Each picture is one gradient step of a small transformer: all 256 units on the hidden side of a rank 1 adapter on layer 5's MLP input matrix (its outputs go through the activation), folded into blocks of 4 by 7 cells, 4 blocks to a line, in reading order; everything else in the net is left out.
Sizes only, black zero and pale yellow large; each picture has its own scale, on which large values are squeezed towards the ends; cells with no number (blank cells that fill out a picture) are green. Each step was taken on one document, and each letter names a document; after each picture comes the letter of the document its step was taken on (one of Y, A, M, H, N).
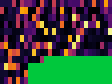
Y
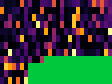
Y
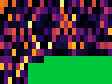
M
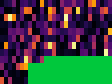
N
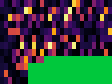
N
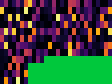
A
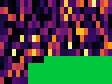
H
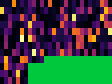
M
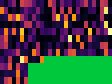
M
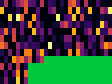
A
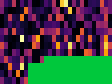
H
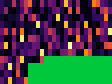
H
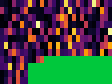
H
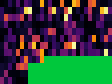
N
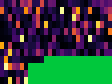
Y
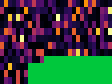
A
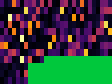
M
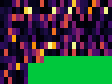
N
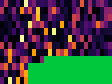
Y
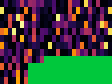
A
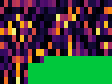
A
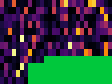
H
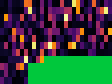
N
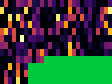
A
